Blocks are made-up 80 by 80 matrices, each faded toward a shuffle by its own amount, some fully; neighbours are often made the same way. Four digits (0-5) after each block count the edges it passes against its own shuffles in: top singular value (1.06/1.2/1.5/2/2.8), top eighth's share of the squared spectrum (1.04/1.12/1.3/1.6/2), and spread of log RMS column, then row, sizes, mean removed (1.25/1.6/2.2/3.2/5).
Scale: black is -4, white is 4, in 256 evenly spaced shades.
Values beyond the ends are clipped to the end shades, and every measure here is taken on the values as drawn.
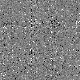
2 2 2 2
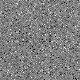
1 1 1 1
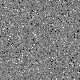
0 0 0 0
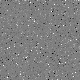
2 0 0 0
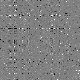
4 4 2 2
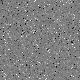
1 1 0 0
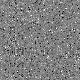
3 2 0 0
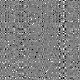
5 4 3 2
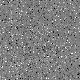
3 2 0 0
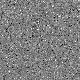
2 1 0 0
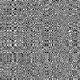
5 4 3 3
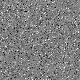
0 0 0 0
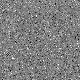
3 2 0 0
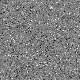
2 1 0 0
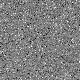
0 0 0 0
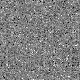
3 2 0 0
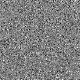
1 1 0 2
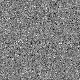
0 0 0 1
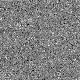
0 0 0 1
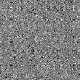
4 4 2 2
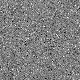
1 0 0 0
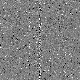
2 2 2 0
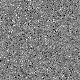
0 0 0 0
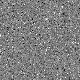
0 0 1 0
